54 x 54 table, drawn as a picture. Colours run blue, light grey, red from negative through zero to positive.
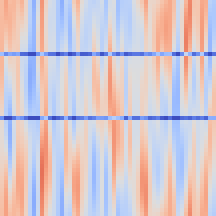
The grain runs up and down. Rows 14 and 30 differ from the rows beside them. There is no overall slope.
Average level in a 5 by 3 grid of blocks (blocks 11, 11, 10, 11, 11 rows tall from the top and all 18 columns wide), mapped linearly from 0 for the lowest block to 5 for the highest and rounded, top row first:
2 1 5
1 1 2
0 2 0
3 3 2
3 2 4
